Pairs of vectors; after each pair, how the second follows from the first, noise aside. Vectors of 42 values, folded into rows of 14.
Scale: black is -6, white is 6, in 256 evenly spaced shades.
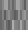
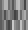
scaled up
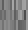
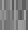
negated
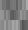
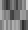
scaled up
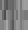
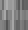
negated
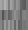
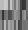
scaled up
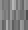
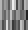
scaled up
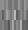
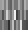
scaled up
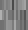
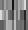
scaled up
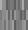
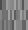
negated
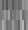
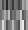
scaled up
